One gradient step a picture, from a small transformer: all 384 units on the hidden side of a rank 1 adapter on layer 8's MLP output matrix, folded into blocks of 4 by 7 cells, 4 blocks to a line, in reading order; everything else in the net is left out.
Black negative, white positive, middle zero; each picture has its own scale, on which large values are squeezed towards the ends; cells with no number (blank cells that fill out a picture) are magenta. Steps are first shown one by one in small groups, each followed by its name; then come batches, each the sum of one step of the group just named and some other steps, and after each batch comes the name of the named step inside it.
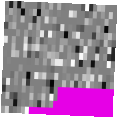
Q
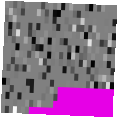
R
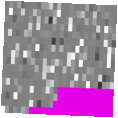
Q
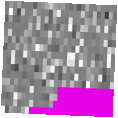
Q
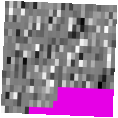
R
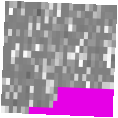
Q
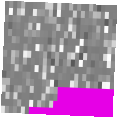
R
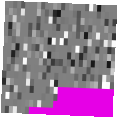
R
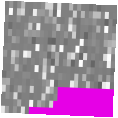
R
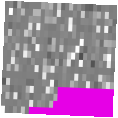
R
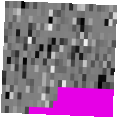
R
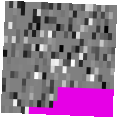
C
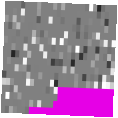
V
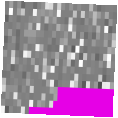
V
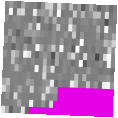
V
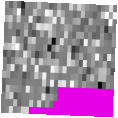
C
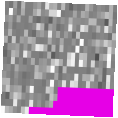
C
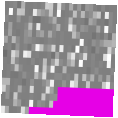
C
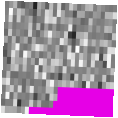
C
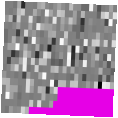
V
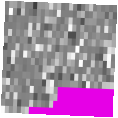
V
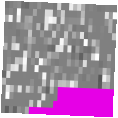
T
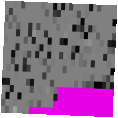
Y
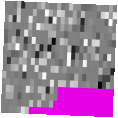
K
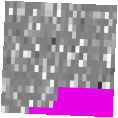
K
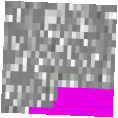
T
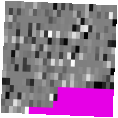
Y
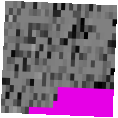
Y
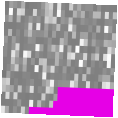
T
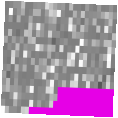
K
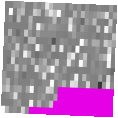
K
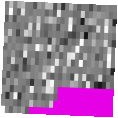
Y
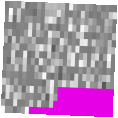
T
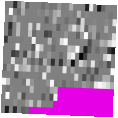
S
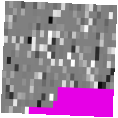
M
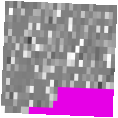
M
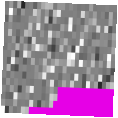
M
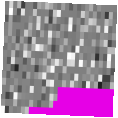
M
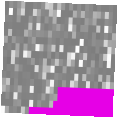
M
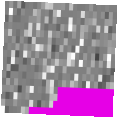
M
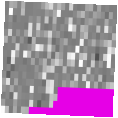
M
